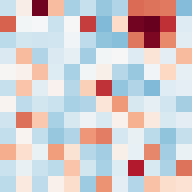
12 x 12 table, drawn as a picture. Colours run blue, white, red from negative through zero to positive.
Calmest part: middle right. Mirror symmetry: none. Ninth with the highest average: top right. Odd patch: higher, in the top right.
